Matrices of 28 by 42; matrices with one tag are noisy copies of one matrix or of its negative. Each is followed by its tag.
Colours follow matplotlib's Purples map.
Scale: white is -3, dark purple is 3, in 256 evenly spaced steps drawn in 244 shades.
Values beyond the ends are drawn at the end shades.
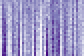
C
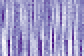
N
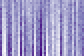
C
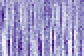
N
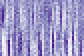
N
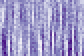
N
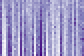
C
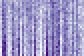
C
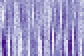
N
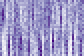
N
